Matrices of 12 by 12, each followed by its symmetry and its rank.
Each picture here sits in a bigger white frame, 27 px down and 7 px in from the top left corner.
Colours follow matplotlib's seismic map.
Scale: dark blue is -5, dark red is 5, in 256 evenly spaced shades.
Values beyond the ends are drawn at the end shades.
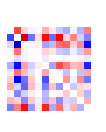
antisymmetric, rank two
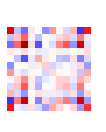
symmetric, rank two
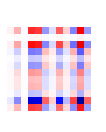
neither, rank one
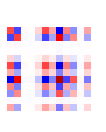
symmetric, rank one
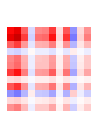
symmetric, rank one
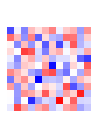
neither, full rank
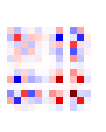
symmetric, rank two
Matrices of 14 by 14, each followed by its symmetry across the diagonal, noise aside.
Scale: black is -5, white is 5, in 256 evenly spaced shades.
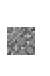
symmetric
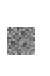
symmetric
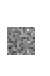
antisymmetric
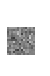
antisymmetric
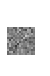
antisymmetric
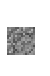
symmetric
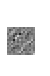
symmetric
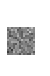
antisymmetric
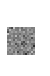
symmetric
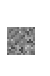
symmetric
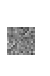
antisymmetric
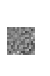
symmetric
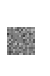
antisymmetric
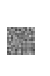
antisymmetric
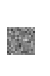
antisymmetric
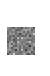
symmetric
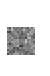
antisymmetric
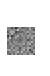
symmetric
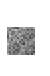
symmetric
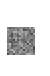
antisymmetric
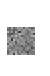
symmetric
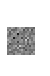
symmetric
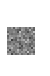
antisymmetric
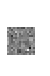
antisymmetric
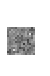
symmetric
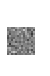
antisymmetric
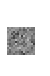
symmetric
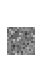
symmetric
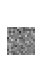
antisymmetric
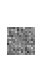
antisymmetric
